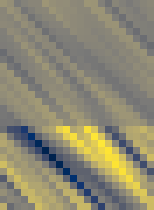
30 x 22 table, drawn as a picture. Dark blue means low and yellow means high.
The bottom right is the ninth with the highest average. The top middle is the smoothest part. The grain runs diagonally down to the right. Neither half mirrors the other. A horizontal seam about 60% of the way down splits the table, and the top part is calmer. The distribution is heavy-tailed on both sides.
